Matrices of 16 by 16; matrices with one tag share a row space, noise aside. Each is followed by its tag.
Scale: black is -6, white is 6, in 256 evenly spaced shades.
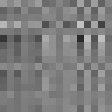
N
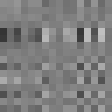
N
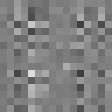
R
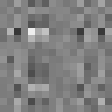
R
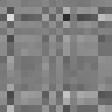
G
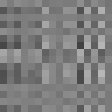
N
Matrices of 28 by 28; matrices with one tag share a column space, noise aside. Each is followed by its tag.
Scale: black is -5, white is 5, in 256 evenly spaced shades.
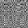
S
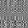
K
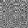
S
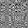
S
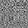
S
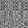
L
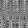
K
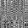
K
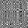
L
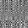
K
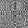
L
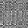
L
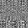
K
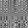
K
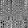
K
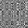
L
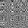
S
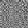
S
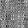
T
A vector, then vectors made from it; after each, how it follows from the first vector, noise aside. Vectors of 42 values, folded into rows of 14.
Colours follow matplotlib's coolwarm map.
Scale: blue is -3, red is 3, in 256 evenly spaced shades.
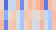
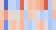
sign-scrambled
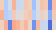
reversed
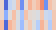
copied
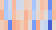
reversed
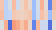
reversed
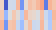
copied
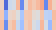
copied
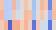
reversed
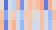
copied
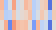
reversed
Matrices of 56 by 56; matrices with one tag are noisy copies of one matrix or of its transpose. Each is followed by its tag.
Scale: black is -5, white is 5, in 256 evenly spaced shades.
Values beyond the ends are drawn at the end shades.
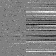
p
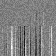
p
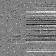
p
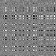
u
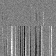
p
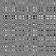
u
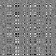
u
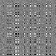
u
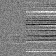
p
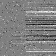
p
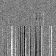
p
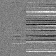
p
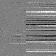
p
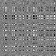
u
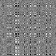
u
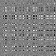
u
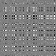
u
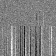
p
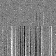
p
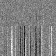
p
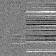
p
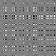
u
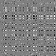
u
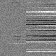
p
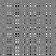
u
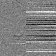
p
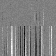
p
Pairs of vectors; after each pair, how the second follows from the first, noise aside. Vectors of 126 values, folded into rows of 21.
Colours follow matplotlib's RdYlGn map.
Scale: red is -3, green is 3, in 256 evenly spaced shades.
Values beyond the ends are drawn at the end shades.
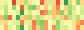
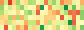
shuffled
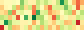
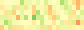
shrunk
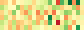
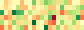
shuffled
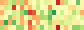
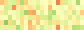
shrunk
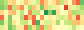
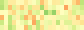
shrunk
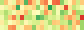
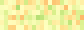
shrunk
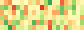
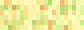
shrunk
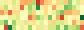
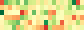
reversed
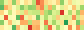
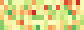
shuffled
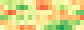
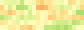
shrunk
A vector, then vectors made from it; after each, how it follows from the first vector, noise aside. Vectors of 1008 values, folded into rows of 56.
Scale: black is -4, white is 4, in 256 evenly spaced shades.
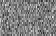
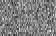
reversed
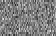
reversed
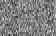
reversed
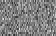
reversed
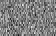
wrapped around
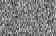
reversed
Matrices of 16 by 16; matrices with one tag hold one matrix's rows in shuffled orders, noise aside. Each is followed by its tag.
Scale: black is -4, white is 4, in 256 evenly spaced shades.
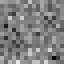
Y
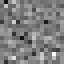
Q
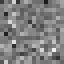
Q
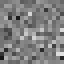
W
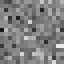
W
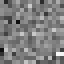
W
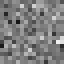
W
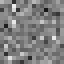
Q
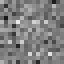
Y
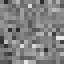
W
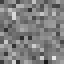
Q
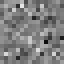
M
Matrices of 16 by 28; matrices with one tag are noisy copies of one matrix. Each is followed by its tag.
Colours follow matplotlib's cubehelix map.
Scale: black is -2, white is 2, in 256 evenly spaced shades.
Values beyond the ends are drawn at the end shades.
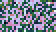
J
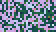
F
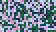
F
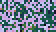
F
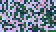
F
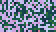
F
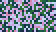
J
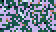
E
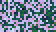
F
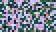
J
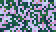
E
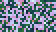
J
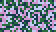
E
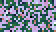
E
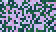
J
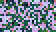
E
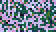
F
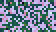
E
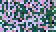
F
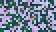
E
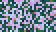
J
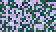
J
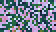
E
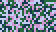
J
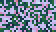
E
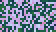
J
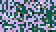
F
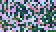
F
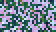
E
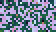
E
